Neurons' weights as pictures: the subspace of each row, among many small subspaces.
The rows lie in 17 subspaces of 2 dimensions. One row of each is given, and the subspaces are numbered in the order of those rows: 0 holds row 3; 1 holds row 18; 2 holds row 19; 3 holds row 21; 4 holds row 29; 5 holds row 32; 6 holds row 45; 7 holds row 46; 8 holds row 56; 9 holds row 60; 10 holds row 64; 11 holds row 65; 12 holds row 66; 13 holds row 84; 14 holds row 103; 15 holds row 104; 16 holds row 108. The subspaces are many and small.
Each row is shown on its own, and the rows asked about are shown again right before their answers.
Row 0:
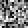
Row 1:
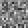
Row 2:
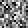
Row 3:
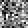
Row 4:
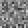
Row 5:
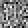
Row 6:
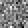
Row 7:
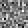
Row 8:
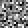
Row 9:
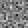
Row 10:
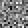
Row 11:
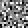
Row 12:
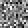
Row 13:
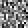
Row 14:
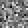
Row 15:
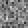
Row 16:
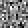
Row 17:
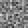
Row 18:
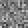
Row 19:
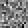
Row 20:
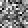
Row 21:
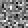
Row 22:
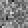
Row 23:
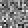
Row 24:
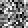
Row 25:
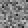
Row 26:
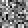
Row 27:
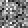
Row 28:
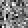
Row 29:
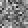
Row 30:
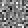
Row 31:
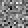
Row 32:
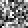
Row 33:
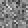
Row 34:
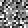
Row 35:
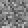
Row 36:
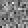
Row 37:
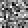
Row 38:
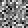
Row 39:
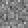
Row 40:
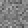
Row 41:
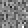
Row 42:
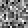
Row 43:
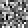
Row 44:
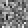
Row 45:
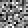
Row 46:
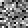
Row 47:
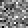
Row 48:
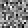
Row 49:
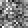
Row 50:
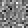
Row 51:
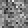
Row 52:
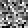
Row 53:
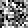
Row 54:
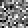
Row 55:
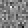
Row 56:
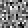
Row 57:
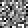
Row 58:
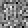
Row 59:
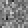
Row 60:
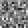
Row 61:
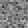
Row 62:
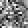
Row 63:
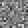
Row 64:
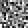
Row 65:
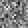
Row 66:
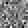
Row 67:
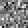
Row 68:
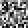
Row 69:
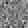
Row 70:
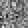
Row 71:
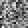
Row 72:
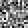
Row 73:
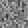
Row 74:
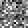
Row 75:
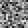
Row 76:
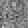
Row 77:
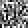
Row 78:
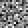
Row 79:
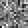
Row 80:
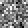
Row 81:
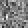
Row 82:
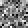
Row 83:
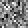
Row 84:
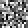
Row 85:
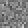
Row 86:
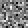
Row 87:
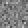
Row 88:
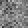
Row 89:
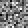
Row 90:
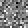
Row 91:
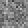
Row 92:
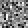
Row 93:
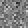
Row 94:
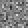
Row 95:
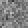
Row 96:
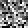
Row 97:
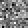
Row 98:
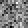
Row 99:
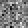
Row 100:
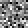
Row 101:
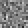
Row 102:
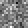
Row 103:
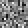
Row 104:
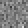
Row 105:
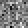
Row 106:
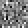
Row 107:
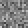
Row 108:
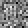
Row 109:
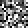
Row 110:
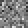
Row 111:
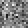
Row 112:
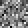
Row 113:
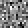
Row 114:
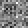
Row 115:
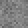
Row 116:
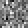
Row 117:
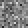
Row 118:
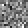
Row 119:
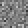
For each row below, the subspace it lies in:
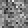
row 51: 2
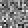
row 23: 1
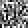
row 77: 16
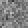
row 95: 12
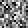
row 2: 11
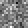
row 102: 15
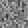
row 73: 14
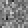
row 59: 12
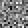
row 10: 10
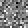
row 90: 11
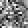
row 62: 4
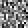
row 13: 15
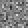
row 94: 3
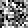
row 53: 2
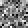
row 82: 5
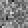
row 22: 12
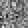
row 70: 6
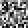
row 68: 9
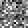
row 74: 10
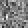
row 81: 10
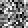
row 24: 2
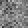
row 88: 13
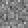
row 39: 5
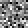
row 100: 0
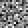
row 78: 6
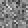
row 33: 14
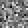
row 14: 7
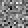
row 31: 10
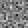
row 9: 3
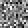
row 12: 13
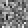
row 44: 13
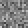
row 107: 1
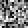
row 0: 5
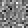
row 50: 14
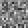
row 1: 9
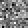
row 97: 7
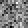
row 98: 15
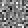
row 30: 14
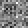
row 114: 16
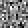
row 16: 8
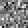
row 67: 9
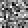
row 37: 7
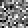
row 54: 7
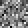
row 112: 5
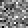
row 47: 7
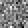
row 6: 15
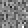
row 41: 15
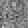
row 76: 6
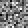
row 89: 6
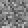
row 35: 4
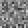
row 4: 9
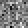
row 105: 8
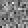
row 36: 9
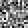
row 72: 11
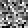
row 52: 4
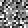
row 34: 11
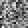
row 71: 6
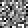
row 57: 1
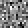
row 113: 8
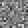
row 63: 1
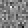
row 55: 8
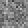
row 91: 2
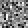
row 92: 3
